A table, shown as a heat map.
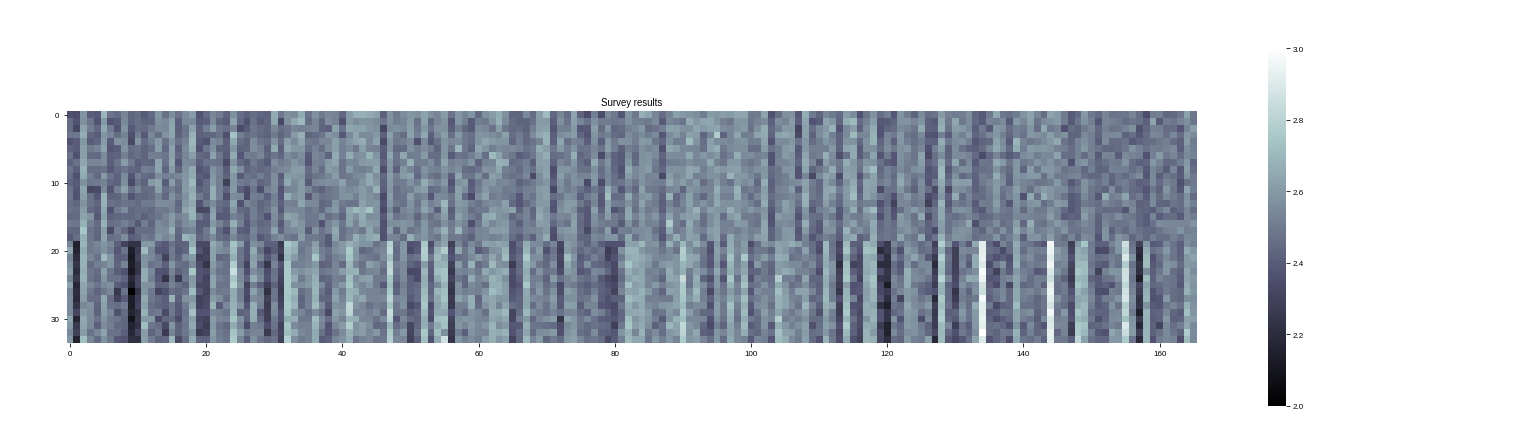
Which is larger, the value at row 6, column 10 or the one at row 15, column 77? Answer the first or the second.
the second
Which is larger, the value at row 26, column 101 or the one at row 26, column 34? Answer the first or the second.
the first
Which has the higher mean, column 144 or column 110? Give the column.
144
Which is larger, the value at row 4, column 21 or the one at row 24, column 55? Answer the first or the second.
the second
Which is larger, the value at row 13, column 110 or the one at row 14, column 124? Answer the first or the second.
the second
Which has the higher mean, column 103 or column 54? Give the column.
54
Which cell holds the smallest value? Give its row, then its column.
26, 9
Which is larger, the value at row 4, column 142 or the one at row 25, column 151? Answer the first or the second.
the first
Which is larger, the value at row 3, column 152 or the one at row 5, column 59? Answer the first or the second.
the first
